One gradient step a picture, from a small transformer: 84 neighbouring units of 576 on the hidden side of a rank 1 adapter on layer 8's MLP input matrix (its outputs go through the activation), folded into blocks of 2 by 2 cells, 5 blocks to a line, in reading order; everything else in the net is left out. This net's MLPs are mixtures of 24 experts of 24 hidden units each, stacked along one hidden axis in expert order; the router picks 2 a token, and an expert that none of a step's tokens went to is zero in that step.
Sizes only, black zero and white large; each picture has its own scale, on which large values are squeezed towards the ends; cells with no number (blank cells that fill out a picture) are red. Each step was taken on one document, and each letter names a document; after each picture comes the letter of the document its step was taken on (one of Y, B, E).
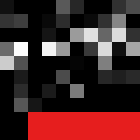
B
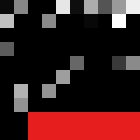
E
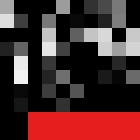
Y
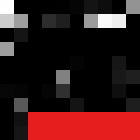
E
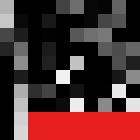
Y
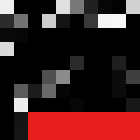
E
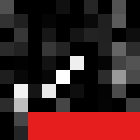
Y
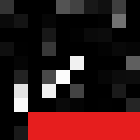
Y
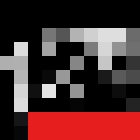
B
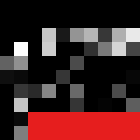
B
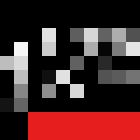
B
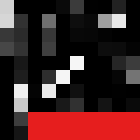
Y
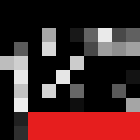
B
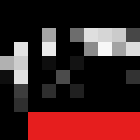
B
